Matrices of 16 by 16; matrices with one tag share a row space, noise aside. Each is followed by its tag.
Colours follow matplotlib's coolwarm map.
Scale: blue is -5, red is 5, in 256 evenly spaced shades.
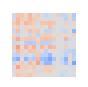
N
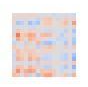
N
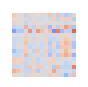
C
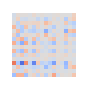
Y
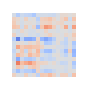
N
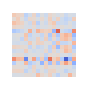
C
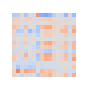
N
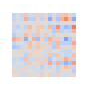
C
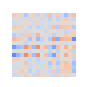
C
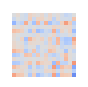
C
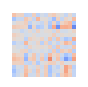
C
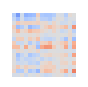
N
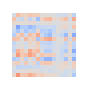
N
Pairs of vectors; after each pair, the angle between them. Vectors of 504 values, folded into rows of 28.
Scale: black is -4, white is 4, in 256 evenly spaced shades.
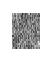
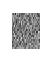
orthogonal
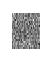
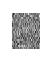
orthogonal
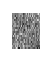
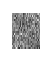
nearly parallel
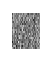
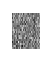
nearly parallel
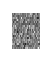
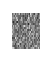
partly aligned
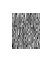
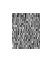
nearly opposite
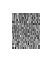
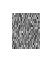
orthogonal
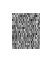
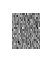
partly opposed
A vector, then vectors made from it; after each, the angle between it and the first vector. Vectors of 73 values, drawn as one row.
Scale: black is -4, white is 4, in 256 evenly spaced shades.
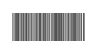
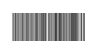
partly aligned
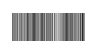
partly opposed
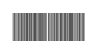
orthogonal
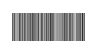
nearly opposite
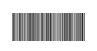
nearly opposite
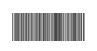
nearly parallel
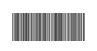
nearly parallel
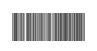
orthogonal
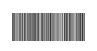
nearly opposite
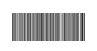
partly opposed
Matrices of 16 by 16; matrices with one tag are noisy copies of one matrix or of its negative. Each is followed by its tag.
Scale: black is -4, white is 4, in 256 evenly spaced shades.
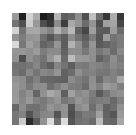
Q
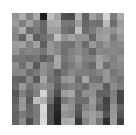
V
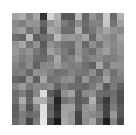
V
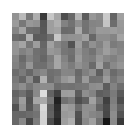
V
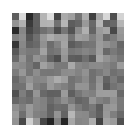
Q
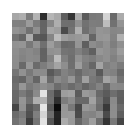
V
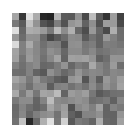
Q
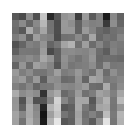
V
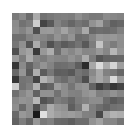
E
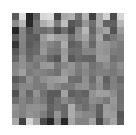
Q
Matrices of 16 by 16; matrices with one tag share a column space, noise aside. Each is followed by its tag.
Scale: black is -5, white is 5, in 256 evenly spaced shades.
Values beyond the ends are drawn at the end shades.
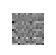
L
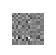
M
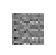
L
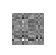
M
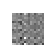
L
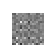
L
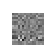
M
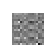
L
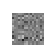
M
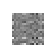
L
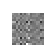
L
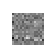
M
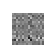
M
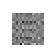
L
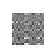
L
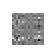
M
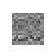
M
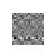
M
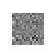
M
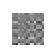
L
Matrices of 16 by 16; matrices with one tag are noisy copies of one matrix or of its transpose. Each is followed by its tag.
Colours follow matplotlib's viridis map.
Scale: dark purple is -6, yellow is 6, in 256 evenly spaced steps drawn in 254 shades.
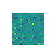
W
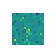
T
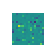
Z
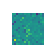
T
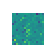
T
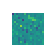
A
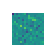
A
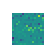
T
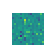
Z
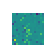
T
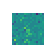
T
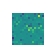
T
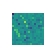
A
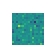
Z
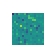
A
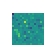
A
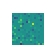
W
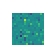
Z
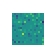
W
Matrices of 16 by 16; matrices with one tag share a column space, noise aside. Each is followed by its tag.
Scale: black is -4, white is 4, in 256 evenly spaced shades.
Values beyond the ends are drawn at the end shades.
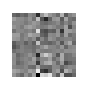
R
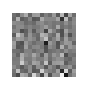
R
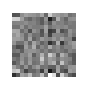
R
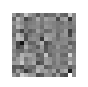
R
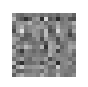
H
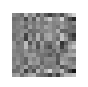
R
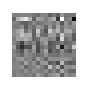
H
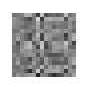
R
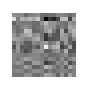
H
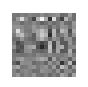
H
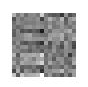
R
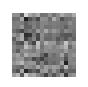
R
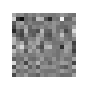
H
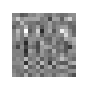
H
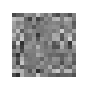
R
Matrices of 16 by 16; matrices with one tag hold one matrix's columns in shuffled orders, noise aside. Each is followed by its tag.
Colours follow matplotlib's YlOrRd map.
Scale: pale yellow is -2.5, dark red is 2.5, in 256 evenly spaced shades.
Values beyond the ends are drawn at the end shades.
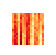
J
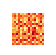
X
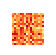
X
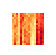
J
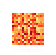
X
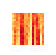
J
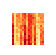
J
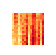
J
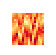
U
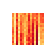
J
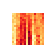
J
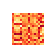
X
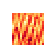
U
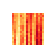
J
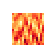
U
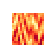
U
